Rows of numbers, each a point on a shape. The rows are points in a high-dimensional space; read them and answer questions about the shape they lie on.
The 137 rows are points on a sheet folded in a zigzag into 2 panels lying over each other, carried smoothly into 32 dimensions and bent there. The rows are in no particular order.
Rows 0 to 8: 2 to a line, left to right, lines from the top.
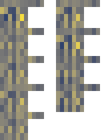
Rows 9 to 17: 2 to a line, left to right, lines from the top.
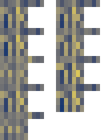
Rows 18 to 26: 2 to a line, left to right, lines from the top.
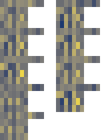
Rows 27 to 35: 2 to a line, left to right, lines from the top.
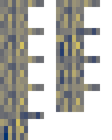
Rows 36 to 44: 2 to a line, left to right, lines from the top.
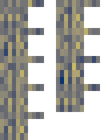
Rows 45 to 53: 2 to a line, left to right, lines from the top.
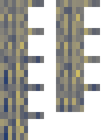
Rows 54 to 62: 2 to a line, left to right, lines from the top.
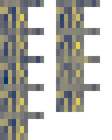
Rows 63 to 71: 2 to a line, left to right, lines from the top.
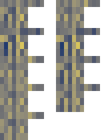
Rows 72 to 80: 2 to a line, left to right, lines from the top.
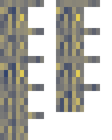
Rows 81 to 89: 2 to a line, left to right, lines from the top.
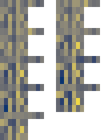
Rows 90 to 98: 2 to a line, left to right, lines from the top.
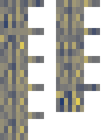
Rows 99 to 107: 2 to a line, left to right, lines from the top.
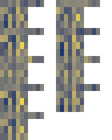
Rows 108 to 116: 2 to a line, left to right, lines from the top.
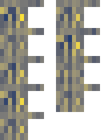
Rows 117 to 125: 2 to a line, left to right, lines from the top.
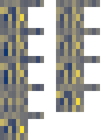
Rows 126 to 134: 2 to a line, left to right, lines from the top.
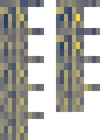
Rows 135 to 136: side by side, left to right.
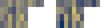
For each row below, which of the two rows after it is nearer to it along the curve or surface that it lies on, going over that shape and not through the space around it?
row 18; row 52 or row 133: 133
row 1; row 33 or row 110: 110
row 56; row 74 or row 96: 96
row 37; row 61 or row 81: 81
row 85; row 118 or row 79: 118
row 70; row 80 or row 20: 80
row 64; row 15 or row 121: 15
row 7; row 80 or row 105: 105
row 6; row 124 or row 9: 124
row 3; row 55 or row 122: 55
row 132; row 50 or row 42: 42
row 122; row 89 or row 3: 89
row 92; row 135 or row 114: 114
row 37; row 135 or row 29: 135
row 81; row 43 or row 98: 43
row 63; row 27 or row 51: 51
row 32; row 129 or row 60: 129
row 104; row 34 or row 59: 34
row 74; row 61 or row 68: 61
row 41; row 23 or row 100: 23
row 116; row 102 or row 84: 84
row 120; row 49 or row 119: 49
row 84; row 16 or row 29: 29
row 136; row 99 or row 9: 99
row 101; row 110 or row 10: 110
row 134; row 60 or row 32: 32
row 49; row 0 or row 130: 130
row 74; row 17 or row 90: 90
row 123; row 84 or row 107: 84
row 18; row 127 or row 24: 127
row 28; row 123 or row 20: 20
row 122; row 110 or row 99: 99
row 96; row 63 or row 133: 63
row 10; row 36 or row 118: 118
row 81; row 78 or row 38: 38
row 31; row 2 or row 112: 112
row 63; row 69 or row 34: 69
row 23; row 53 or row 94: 94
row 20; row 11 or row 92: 11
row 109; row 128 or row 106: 128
